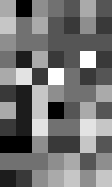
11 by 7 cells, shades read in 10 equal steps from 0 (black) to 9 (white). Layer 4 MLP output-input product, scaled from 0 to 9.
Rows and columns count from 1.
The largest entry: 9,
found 2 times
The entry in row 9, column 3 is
5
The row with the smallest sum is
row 9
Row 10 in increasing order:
3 4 4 4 5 5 6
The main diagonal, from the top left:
6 4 4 2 4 4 3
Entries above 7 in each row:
0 0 0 1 2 0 0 2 0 0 0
